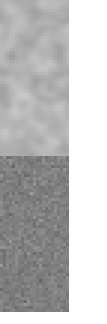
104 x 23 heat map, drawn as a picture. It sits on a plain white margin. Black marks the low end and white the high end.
The table splits into 2 rows of 1 panel. Panel 1,1: high, blotchy, faint in contrast. Panel 2,1: middling, fine-grained, faint in contrast.
